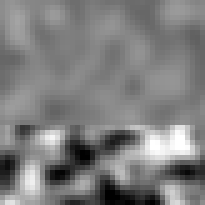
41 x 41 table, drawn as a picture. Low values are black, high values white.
Histogram: heavy tails on both sides. Mirror symmetry: none. Seam: horizontal, 60% of the way down, the top part calmer. Stripes: none. Lone odd cells: none. Grain: blotchy. Ninth with the lowest average: bottom middle.
